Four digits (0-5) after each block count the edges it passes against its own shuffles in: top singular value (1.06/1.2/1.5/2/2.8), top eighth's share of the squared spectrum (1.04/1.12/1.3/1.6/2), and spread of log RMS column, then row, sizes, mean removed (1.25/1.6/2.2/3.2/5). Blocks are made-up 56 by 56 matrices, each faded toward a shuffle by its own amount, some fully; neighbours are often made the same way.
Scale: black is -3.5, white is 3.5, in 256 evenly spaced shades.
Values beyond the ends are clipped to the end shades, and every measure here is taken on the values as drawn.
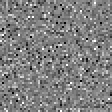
1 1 0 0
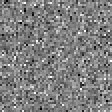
3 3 1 0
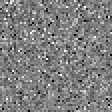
2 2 0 0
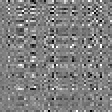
5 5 3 4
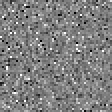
1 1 0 0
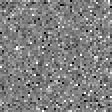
0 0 0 0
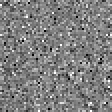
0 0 0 0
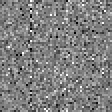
1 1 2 0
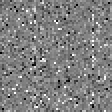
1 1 2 0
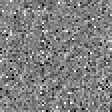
1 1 1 0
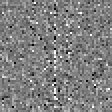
2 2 2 0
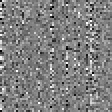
2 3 3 0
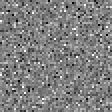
0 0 1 0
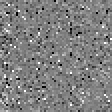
1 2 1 0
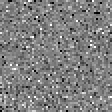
1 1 0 1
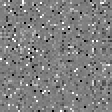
2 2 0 0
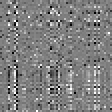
5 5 3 2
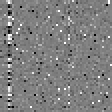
4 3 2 0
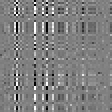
5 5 4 3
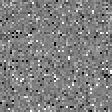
3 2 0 1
